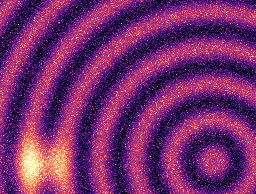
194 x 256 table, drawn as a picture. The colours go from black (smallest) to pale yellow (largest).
The ninth with the highest average is the bottom left. One bump rises in the bottom left. Neither half mirrors the other. Rings spread out from the bottom right.
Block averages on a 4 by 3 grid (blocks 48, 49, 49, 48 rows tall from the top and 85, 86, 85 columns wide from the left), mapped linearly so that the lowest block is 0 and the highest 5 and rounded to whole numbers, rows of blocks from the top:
0 0 0 / 0 0 1 / 1 0 0 / 5 0 0
